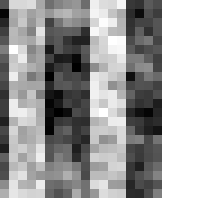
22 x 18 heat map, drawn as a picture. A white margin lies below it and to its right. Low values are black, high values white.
Upright stripes repeat 2 times across the table. On average the colour sits 50% of the way up the scale. Streaks run downward.
